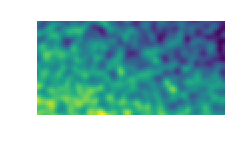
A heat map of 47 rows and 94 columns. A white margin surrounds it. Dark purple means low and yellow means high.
The ninth with the lowest average is the top right. The texture is blotchy. Values rise toward the bottom left. No regular stripes run through it.
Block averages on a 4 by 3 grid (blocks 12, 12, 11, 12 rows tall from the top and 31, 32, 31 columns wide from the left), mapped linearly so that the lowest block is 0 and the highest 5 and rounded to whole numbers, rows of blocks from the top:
2 1 0 | 3 2 0 | 4 3 2 | 5 4 3
